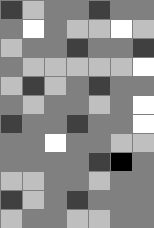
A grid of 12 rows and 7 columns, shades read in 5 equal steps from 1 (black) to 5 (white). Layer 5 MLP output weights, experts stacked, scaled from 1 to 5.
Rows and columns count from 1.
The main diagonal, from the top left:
2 5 3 4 2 3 5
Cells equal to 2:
11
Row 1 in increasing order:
2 2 3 3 3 3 4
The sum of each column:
37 42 40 36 38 38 43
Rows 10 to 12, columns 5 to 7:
4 3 3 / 3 3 3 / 4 3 3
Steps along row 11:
up down down up same same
